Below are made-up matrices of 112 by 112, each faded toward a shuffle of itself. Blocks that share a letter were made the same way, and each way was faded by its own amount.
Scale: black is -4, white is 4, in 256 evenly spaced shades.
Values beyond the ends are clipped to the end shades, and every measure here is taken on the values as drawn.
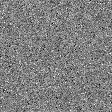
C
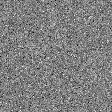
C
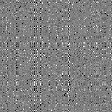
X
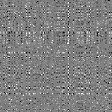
X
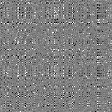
X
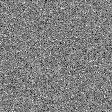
C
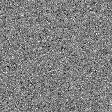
C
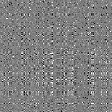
X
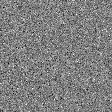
C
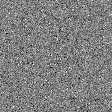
C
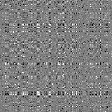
X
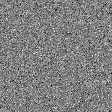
C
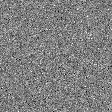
C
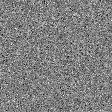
C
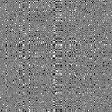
X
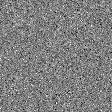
C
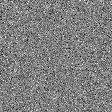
C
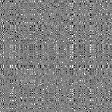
X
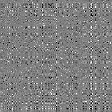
X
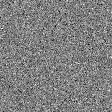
C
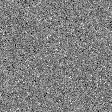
C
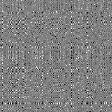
X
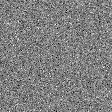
C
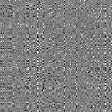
X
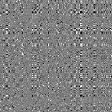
X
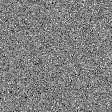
C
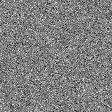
C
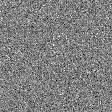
C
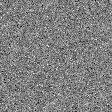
C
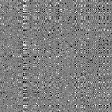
X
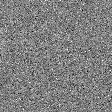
C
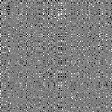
X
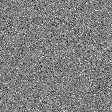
C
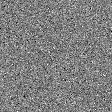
C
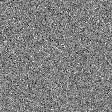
C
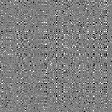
X
